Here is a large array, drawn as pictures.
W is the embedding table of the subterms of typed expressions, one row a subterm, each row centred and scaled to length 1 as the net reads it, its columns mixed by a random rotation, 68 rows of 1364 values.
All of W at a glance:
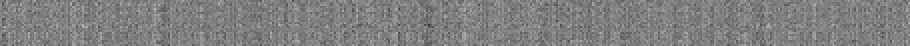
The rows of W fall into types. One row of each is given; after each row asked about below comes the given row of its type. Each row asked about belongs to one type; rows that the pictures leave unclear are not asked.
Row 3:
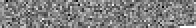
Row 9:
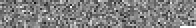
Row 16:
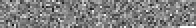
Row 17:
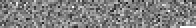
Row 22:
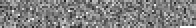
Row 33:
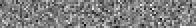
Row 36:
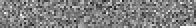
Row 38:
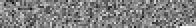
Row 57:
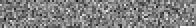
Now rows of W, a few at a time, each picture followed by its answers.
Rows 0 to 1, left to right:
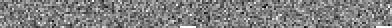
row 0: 33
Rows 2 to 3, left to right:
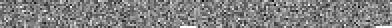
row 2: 9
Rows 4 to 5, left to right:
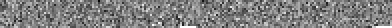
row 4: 33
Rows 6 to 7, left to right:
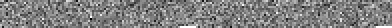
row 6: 3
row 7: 3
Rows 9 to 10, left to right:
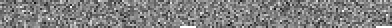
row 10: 36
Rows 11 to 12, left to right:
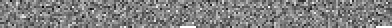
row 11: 16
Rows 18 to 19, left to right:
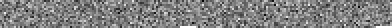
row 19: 3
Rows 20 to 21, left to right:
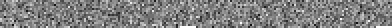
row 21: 57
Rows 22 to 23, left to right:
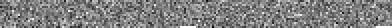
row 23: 16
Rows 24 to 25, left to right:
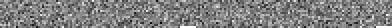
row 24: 16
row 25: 9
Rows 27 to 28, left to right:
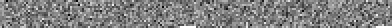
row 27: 3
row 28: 38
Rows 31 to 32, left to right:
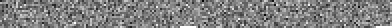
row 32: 3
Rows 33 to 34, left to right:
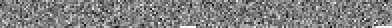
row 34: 38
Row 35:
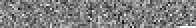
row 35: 38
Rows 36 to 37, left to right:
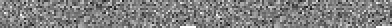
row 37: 36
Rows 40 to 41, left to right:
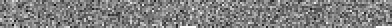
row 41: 36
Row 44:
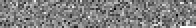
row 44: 17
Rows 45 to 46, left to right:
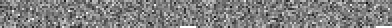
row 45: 22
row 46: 22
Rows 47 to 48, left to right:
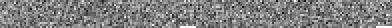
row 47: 36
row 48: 9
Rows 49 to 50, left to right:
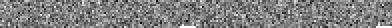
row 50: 16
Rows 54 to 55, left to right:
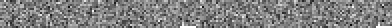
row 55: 16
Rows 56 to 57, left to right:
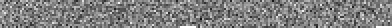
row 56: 36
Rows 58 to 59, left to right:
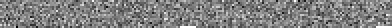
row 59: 9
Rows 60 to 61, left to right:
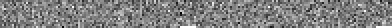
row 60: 17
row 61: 17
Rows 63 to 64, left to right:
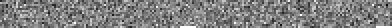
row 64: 33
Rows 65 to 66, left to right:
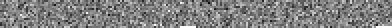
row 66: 38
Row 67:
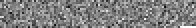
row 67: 57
